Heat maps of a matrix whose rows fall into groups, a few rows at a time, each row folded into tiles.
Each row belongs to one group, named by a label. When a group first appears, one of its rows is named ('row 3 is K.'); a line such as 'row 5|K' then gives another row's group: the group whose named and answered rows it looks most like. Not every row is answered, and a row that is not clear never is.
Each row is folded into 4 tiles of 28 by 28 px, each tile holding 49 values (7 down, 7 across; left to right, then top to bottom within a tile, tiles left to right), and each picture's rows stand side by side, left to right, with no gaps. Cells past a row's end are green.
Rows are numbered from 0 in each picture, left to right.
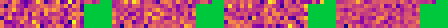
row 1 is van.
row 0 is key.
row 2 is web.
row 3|van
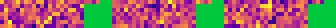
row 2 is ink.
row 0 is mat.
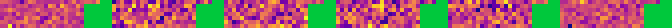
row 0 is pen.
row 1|ink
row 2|ink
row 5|van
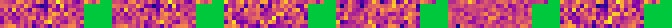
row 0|mat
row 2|mat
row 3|key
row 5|mat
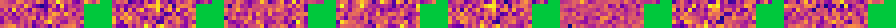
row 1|ink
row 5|van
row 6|ink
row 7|mat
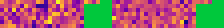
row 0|mat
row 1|web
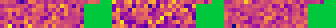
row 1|mat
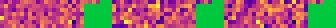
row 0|web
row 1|ink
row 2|key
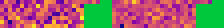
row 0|ink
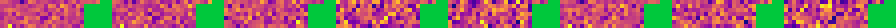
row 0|pen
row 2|key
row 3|mat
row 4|key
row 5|pen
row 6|web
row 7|ink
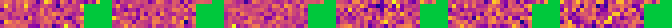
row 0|web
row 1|web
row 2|pen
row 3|mat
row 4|web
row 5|mat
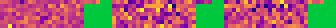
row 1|ink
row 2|mat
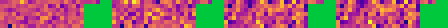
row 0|van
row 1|van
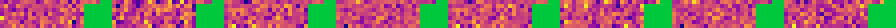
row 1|key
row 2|pen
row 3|van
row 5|web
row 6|van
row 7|pen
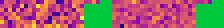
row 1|van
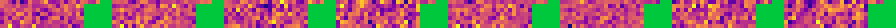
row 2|mat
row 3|web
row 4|pen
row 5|van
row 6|ink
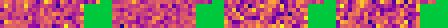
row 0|web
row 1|van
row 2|ink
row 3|web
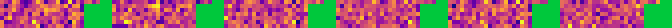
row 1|ink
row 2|web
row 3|key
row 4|key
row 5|pen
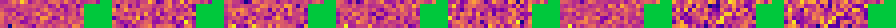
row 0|van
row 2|pen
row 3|pen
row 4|web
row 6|mat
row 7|mat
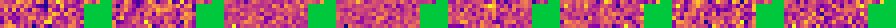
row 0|mat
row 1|key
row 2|pen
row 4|ink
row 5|web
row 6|web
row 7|pen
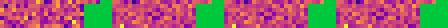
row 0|key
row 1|pen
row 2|pen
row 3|pen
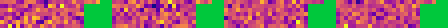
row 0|pen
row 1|mat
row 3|pen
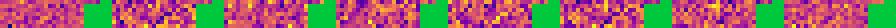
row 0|van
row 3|key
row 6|ink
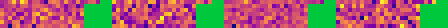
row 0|van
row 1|mat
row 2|van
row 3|web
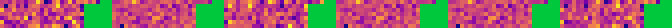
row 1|van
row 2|web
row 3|van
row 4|van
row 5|key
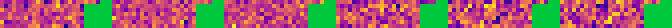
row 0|key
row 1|web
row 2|pen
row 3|ink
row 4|ink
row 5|mat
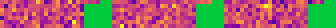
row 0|key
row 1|pen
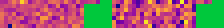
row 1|key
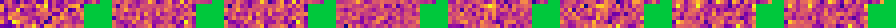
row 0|ink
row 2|key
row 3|van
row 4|ink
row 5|ink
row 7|web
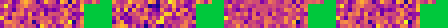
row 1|mat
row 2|web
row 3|web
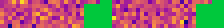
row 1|web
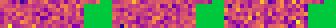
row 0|pen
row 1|van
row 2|key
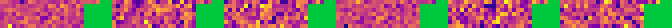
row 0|pen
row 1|key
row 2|ink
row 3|van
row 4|mat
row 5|web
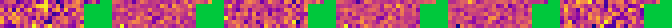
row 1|pen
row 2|web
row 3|pen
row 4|van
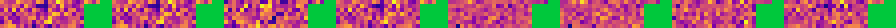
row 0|mat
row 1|mat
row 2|ink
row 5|van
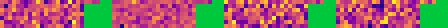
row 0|key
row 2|mat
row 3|mat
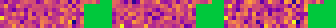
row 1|pen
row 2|web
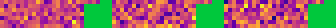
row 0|key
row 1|ink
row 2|ink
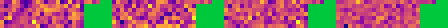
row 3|van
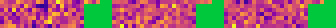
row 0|mat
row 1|pen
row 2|pen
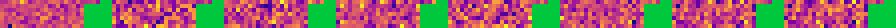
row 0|van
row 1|ink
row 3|web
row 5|web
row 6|key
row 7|key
